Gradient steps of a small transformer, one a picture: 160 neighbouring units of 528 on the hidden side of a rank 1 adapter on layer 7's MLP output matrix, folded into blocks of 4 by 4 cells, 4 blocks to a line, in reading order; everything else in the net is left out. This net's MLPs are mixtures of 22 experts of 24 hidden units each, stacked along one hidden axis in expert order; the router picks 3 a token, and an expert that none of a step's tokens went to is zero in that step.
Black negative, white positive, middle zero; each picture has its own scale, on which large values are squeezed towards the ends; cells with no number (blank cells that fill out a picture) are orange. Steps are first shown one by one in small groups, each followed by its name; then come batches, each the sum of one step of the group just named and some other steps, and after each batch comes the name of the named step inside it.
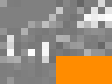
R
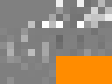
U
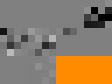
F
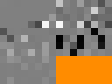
U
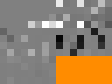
U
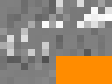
U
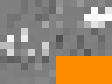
F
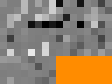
R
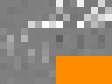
U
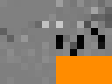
U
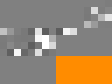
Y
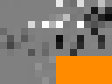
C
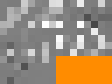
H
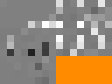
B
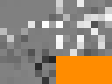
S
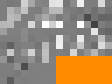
H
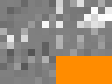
S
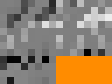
B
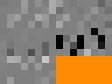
C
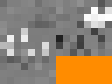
H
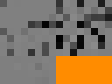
B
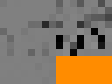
S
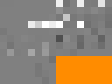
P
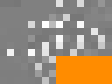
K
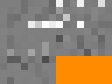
P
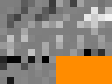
K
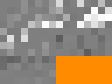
P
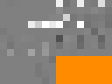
P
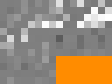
P
